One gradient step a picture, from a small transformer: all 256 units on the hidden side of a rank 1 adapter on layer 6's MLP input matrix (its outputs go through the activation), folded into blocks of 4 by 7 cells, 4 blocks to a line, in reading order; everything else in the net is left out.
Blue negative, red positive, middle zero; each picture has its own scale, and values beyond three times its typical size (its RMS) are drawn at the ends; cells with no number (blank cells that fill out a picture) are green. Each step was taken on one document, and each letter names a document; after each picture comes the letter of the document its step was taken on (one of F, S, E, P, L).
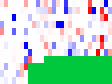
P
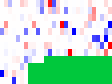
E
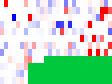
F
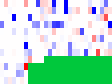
P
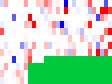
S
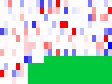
E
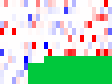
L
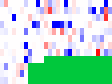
F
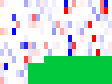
L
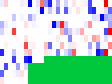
S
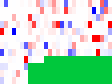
L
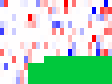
S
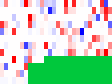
L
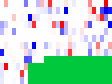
S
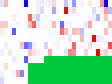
L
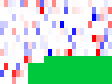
E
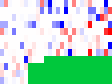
S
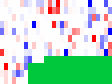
E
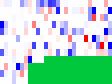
E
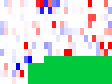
E
